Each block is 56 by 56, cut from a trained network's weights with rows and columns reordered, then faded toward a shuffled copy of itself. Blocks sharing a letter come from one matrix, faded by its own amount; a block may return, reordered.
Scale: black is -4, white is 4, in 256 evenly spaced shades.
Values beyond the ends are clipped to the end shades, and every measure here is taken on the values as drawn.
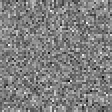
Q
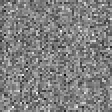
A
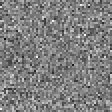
Q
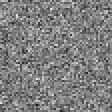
Q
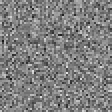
Q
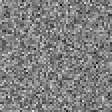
Q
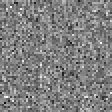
A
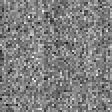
A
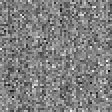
A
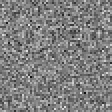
Q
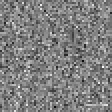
A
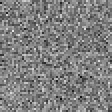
Q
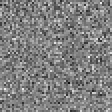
Q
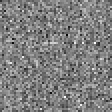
A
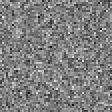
Q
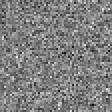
Q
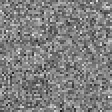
Q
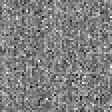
A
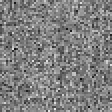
A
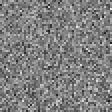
Q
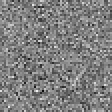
Q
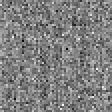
A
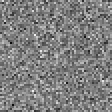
Q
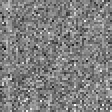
A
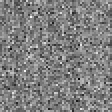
A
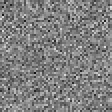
Q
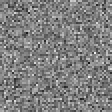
Q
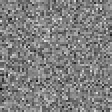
Q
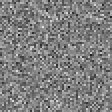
Q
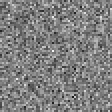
Q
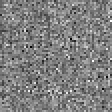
A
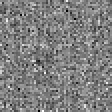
A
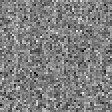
A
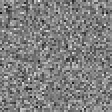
Q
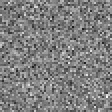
Q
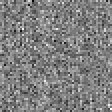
A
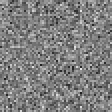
Q
